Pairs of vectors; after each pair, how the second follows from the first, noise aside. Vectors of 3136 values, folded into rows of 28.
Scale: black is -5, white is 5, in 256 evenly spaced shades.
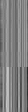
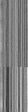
negated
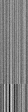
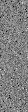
shuffled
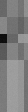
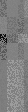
partly zeroed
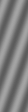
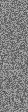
shuffled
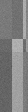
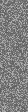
shuffled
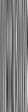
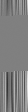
partly zeroed
